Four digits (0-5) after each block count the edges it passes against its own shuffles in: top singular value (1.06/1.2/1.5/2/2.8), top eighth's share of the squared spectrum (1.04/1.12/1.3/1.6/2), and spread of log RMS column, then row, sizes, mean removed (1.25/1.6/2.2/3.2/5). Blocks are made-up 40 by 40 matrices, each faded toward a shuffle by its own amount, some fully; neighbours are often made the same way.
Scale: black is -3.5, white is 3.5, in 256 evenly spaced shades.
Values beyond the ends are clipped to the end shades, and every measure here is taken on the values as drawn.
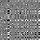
4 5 3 3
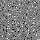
0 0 0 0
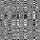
4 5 3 3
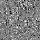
3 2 1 1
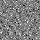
2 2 0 1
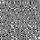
4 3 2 2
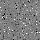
1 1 0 0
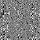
2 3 2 1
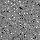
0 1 0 0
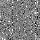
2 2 2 0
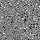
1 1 0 0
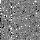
2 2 2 0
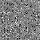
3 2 1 0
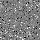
0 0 0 0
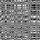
4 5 3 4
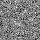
0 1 0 0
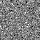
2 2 0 1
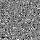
2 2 0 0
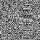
3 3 1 1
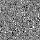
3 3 1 0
